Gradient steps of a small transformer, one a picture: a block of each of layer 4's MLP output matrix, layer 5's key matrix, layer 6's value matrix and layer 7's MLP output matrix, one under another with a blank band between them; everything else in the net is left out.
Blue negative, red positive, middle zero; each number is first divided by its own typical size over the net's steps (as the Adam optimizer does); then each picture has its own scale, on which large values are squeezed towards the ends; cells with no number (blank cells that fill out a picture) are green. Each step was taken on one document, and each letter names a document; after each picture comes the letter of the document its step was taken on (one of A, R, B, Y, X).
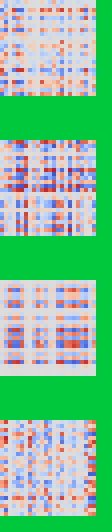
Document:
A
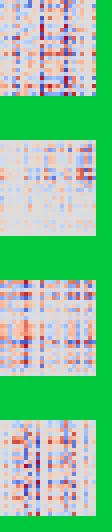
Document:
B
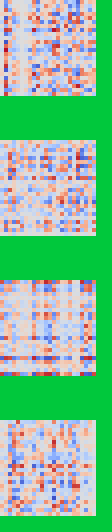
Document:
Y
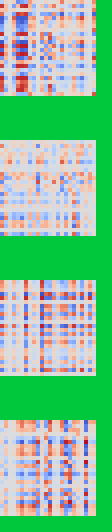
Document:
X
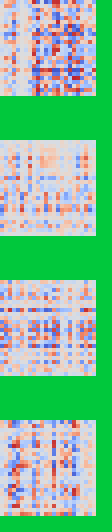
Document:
Y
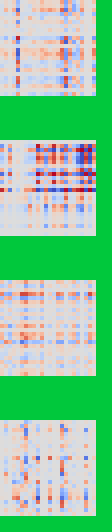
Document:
B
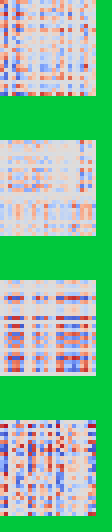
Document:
A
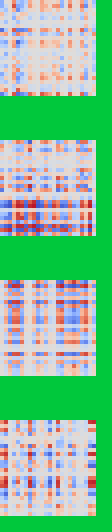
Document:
A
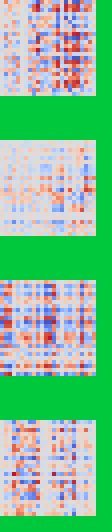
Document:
Y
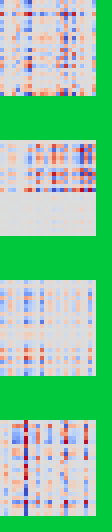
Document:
B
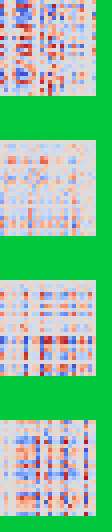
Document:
X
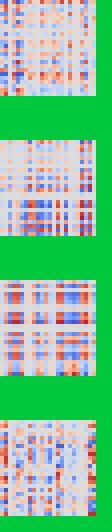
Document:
A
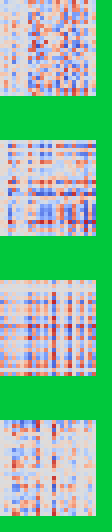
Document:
Y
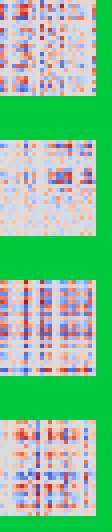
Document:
X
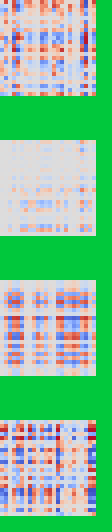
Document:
A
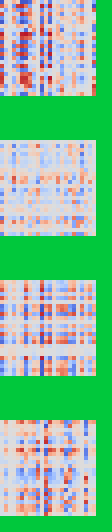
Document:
X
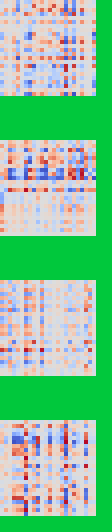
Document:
B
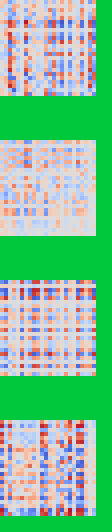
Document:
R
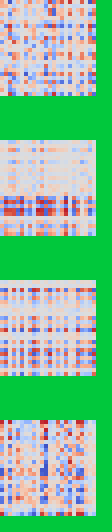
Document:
R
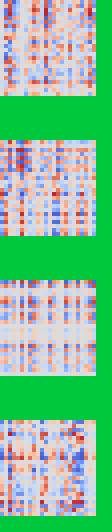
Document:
R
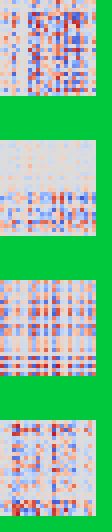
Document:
Y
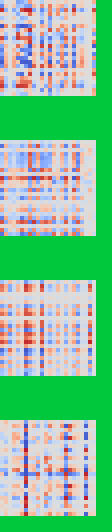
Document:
X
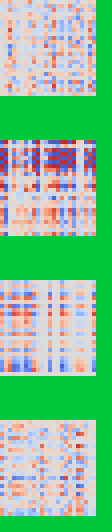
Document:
R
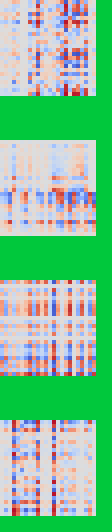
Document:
Y
